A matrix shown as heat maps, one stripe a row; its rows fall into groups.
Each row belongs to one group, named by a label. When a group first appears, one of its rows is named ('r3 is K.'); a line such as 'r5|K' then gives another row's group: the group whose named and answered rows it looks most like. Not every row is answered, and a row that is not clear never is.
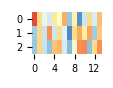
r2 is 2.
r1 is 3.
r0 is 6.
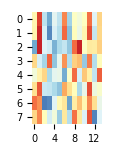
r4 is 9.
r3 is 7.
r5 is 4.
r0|4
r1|4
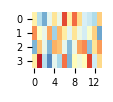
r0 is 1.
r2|2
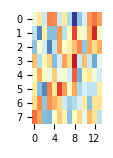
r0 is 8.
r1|9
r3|1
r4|6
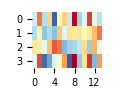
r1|9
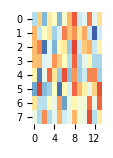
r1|1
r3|6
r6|9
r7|9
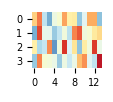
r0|4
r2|7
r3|2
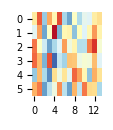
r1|8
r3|7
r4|2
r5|6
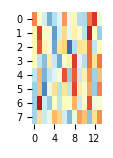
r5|3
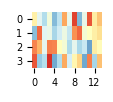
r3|7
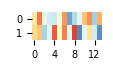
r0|4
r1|6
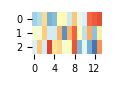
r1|9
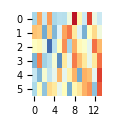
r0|3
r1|7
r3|2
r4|9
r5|3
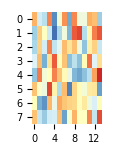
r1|2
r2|7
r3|8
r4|8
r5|7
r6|1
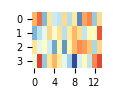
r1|9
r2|9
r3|8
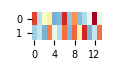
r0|7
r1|1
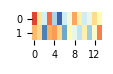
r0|7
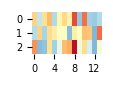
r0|1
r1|3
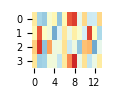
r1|4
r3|1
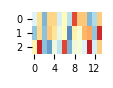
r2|4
